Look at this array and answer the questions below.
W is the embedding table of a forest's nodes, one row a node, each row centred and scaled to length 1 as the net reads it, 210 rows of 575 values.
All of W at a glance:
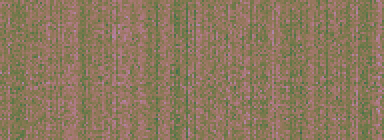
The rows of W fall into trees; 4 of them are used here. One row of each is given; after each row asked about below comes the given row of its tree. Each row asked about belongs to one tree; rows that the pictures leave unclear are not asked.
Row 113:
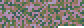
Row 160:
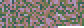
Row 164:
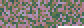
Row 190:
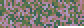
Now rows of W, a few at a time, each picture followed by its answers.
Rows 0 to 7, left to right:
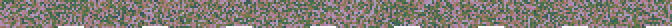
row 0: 164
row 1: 190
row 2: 160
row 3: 113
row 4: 164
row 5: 160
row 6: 113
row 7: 190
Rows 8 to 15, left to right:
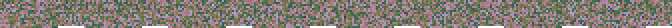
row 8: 164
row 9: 113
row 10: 190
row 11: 113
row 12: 160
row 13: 113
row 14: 190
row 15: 113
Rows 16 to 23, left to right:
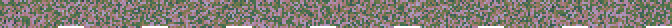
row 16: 190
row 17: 164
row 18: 164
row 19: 190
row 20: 113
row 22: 190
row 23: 164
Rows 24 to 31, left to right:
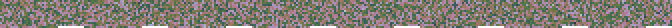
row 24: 190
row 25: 164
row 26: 113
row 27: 113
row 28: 113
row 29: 164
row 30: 190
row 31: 160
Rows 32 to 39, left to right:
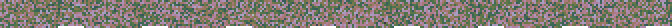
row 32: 113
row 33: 164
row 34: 113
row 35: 113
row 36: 164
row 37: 164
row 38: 164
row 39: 160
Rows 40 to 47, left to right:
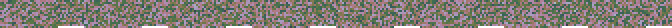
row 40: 164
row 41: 113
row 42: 113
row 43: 164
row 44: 190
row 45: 164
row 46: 164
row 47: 190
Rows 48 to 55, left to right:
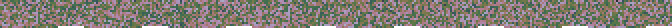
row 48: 164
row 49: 164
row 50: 160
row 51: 164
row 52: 190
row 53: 190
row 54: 164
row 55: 190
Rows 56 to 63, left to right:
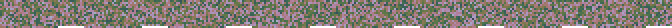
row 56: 190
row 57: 190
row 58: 164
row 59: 164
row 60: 164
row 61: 160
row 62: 190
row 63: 164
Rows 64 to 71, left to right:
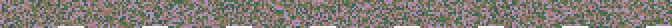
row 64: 113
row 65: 190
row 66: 164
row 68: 113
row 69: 190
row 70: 190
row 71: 160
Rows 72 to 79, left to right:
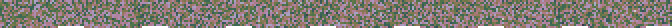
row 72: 160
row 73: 164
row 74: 113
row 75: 164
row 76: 164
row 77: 113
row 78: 164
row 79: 160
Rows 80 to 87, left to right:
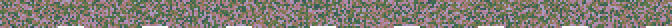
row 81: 190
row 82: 190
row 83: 164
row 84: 160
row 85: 164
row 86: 160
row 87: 113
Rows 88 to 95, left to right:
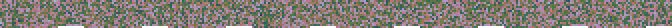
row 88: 160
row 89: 190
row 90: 113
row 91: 160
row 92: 164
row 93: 164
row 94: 160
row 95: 190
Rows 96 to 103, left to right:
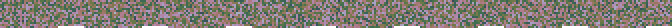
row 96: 113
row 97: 113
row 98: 190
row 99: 113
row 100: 164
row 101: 164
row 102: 164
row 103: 113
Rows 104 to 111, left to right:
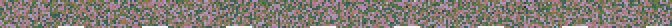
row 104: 164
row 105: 113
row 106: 164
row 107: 113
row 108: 113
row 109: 113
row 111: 164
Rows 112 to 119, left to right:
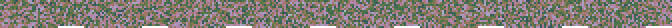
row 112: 164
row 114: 190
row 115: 190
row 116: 113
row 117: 190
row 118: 190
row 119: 113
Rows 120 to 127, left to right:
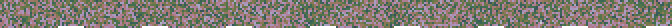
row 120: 190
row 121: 164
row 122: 113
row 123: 164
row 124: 164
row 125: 164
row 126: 160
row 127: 164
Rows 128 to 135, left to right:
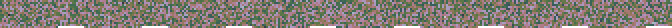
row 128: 190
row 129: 113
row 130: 113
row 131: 113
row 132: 164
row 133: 113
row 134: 113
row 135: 160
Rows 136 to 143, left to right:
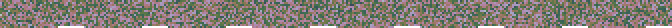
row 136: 113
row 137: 113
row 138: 164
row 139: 164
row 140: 113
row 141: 113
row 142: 164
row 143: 190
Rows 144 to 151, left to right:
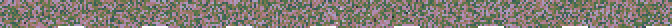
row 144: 160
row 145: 113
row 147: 113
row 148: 160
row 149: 190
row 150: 164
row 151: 164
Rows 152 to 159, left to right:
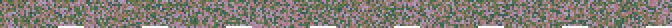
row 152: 190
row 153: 164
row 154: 190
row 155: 164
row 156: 113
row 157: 190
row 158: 190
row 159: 113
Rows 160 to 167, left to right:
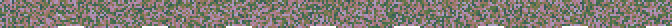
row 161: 113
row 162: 190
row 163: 164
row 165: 190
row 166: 160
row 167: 190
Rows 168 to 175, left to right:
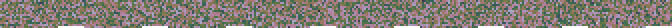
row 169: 190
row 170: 190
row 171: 113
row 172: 113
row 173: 164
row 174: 164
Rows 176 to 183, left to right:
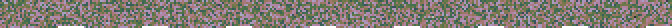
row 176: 190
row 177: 113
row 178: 113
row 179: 113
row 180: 164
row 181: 190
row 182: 113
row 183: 160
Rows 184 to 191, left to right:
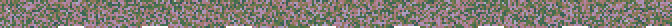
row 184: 113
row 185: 164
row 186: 164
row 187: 190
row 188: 190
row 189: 164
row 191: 113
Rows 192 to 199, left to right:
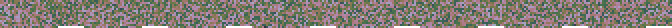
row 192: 164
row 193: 164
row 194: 113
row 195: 113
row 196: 113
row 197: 190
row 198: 113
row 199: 113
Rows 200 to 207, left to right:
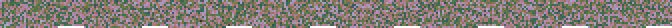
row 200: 113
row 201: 113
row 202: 164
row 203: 190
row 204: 113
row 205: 190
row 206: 113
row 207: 113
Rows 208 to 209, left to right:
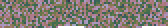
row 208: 164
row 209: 113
